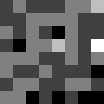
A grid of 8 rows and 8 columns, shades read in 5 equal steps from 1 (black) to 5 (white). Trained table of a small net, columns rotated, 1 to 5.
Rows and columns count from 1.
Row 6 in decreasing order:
3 3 2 2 2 2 2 1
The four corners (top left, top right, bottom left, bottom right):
2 4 3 1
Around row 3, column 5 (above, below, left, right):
3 4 2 3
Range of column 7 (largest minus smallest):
2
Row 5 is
3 3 3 2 2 3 2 3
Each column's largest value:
3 3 3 3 4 3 3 5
